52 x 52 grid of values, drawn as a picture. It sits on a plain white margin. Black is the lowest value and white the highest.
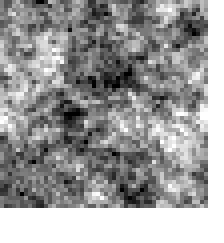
No overall slope runs across the table. The texture is blotchy. Overall the values sit about 50% of the way up the scale. No single row or column stands out from its neighbours.
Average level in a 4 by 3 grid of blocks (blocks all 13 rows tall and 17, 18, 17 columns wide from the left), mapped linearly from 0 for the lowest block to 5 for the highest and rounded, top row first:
312 | 403 | 225 | 113
